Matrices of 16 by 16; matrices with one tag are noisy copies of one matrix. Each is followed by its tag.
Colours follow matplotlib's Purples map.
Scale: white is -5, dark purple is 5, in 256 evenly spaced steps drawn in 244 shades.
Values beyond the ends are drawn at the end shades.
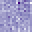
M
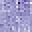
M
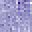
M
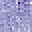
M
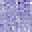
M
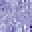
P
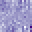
P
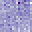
M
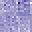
M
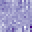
P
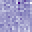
M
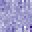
P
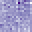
M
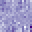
P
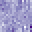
P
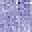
M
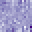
P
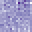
M
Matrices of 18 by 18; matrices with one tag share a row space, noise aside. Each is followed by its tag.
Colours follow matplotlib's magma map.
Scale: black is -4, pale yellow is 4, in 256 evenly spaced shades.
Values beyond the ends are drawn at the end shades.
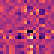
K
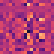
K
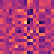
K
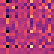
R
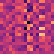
K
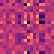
K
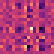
K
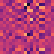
K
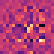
K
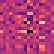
K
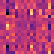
R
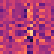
K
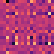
R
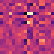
K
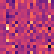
R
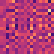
R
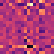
K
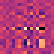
K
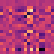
K
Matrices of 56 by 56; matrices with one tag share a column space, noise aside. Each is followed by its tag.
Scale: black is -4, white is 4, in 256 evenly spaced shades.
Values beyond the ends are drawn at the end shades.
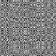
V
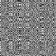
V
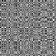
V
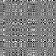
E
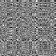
V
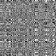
E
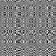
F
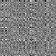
V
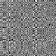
V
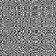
F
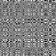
E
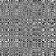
E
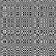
F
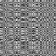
V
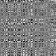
E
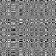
E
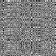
V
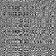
F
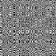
F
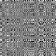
E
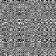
E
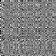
V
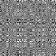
E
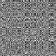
V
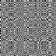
V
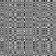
V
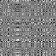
E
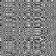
V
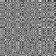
V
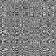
F
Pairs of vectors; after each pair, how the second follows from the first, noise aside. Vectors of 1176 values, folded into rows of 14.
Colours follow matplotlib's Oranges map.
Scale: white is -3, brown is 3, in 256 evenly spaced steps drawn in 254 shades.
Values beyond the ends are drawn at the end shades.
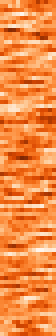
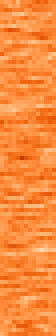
shrunk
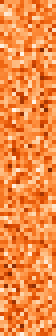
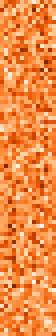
reversed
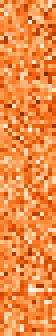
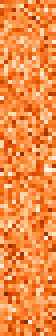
wrapped around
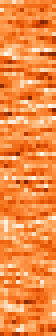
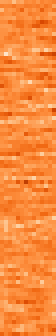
shrunk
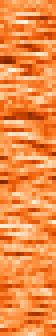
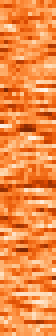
wrapped around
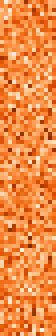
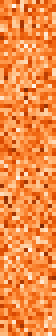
reversed
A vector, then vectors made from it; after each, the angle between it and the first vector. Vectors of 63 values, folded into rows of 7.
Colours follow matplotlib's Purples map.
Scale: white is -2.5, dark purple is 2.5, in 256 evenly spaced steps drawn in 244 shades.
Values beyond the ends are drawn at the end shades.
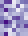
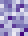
orthogonal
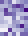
orthogonal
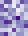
nearly parallel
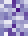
nearly opposite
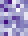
nearly parallel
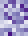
partly opposed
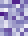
partly opposed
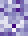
partly opposed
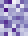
nearly parallel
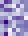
nearly parallel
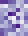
orthogonal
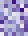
orthogonal
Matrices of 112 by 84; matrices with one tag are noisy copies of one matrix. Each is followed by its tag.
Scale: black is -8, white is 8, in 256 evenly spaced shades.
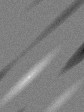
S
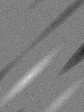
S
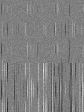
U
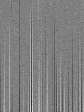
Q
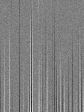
Q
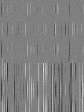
U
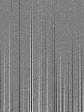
Q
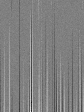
Q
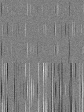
U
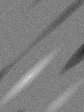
S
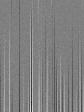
Q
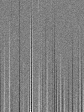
Q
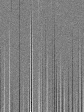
Q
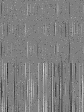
U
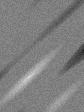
S
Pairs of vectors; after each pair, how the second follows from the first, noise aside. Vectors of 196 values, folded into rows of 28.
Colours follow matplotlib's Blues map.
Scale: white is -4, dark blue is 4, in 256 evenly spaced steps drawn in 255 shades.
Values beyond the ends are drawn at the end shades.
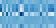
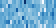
shuffled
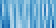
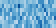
shuffled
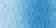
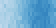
copied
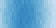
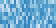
shuffled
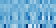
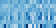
copied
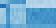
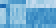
copied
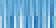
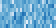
shuffled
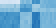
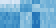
copied
